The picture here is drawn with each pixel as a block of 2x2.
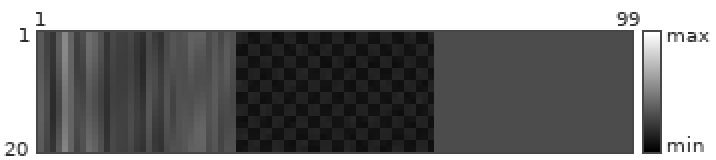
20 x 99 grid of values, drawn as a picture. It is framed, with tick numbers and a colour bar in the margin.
It is made of 1 by 3 panels. Panel 1,1: low, streaked downward. Panel 1,2: very low, checkered, faint in contrast. Panel 1,3: low, flat.
